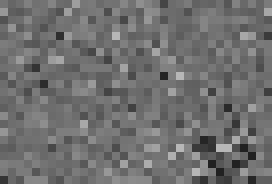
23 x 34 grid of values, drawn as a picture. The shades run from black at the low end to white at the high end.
A few values lie far out on both sides of the bulk. An odd patch, rougher than its surroundings, sits in the bottom right. The bottom right is the roughest part. The halves do not mirror each other.
